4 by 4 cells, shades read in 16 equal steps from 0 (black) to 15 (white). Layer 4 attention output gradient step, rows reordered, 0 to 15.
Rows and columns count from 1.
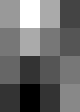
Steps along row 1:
up down down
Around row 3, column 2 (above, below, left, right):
10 0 6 5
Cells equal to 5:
2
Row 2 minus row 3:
1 7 2 -2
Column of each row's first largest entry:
2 2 4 4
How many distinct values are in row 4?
3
